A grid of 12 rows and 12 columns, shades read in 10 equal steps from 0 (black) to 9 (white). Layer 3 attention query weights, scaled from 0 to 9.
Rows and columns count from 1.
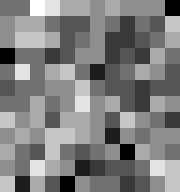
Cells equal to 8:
5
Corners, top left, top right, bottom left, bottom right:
4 0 7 7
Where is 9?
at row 1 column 3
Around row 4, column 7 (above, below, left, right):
5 1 5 2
